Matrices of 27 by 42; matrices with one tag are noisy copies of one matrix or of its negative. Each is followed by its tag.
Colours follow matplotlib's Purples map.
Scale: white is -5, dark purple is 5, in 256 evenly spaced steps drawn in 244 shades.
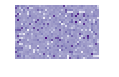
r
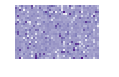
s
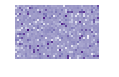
r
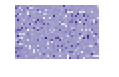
r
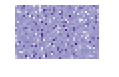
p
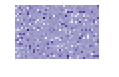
r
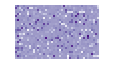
r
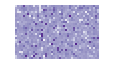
p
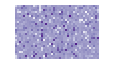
p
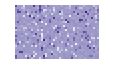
p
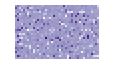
r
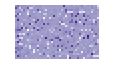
r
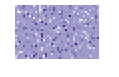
p
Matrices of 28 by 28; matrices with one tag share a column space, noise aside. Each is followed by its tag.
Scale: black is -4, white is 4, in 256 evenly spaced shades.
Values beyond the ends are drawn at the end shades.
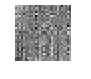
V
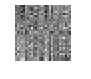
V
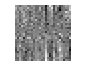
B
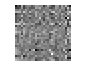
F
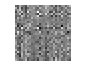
V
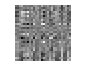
B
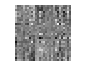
B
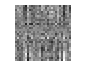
B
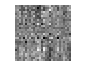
B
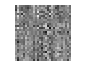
V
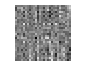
B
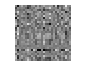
F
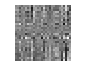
B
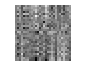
V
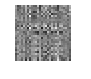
V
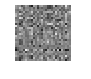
F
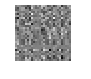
F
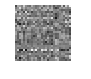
F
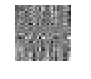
B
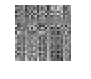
V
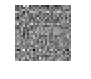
F
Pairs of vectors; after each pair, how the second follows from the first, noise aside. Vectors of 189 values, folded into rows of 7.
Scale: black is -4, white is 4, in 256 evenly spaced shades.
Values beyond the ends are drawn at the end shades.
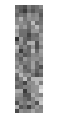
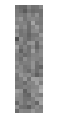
shrunk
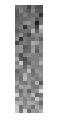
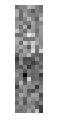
wrapped around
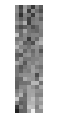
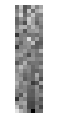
negated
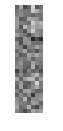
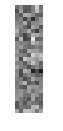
wrapped around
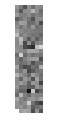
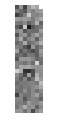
reversed
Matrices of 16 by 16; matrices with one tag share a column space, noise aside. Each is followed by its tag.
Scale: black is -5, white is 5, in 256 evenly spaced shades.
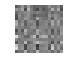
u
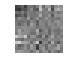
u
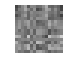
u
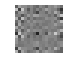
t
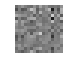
t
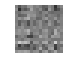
u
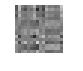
u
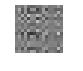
t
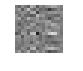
t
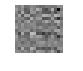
t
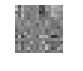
u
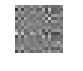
t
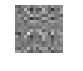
t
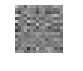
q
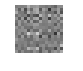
t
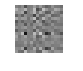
t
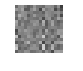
u
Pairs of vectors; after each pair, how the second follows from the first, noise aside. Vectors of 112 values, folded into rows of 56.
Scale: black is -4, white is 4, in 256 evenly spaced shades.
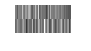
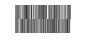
shuffled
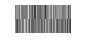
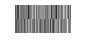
wrapped around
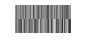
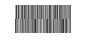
shuffled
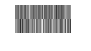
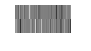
partly zeroed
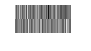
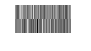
shuffled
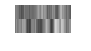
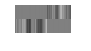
partly zeroed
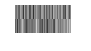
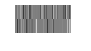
partly zeroed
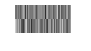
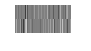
partly zeroed
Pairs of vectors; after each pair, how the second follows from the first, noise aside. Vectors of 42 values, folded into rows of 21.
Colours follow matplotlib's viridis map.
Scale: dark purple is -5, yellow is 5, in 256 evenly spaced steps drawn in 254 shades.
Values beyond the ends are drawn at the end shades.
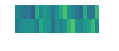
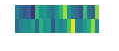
scaled up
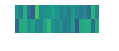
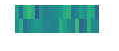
reversed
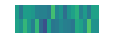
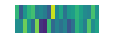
scaled up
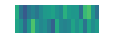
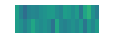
shrunk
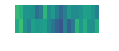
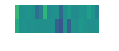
partly zeroed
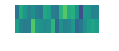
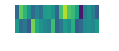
scaled up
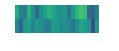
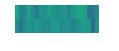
shrunk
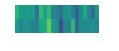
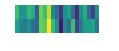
scaled up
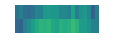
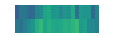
copied
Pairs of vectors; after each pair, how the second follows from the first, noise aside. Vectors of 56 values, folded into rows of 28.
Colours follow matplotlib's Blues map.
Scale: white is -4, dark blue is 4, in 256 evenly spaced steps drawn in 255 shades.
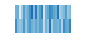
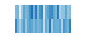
copied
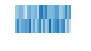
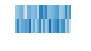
copied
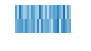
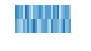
shuffled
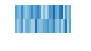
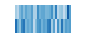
shuffled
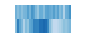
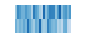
shuffled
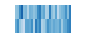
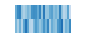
shuffled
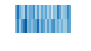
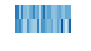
shuffled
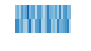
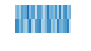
copied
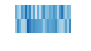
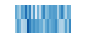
copied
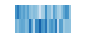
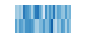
shuffled
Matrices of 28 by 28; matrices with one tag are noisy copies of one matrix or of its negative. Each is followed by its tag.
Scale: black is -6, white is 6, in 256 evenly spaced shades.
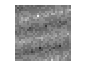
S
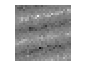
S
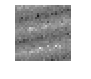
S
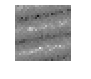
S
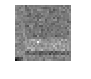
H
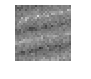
S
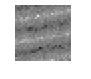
S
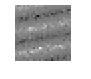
S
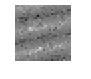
S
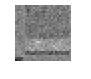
H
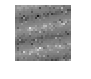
S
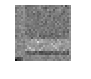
H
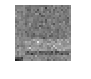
H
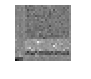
H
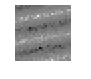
S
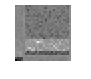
H
